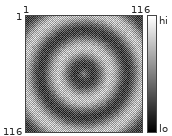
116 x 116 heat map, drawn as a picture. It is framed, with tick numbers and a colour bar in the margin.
Seam: none. Rings: centred on the centre. Odd rows or columns: none.
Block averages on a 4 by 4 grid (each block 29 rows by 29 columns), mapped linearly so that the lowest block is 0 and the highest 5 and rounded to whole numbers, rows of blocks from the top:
5005
0550
0550
5005
